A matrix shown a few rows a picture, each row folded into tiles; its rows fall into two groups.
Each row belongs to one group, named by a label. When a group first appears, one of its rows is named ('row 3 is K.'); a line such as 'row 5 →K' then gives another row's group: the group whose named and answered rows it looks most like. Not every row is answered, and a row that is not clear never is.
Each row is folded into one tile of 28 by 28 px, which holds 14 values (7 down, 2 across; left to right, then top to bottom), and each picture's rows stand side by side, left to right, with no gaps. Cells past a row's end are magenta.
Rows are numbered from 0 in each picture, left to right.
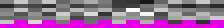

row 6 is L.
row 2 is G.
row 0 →G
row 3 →G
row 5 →G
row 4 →G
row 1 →G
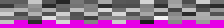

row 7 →L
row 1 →L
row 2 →G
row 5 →L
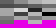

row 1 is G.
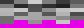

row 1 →L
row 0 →G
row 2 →G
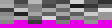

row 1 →L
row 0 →L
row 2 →G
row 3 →G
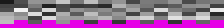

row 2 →L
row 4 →L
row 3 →L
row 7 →G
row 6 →L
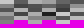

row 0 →L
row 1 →G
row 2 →G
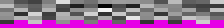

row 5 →L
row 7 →G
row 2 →L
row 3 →G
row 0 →L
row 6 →L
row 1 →G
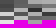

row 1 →G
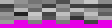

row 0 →G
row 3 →L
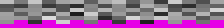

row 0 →L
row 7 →G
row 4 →L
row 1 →L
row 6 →L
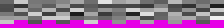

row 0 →G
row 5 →G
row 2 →G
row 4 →G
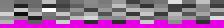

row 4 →L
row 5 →G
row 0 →G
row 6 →L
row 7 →L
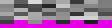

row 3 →L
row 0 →L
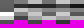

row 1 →L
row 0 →G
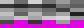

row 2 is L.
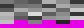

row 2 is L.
